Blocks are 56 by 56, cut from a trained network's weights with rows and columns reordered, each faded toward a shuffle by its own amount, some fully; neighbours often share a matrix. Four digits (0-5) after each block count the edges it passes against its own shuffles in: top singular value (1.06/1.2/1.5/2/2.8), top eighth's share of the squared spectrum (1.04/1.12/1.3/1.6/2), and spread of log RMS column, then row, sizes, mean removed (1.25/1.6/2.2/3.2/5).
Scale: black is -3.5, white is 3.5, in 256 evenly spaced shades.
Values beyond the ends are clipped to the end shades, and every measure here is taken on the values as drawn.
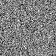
2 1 0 0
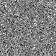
0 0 0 0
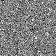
0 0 0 0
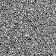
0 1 0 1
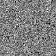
2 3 1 1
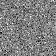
0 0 0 0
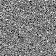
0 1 0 0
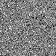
1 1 0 0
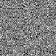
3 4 2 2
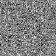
3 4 2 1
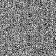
3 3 1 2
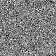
0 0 0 0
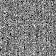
2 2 0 0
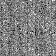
2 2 0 0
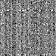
3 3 0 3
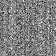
2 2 0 1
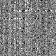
3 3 0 2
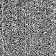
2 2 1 1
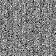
2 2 0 1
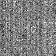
3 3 0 2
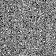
0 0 0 0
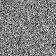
0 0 0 0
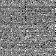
2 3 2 0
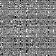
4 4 3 0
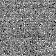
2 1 1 0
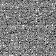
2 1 1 0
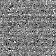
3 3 2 0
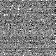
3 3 2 0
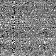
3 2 2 0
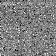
1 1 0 0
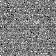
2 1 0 0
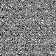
2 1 1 0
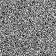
0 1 0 0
